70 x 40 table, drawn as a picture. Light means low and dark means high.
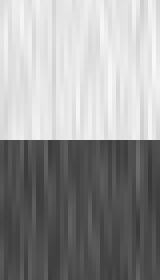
The table splits into 2 rows of 1 panel. Panel 1,1: very low, streaked downward, faint in contrast. Panel 2,1: high, streaked downward, faint in contrast.
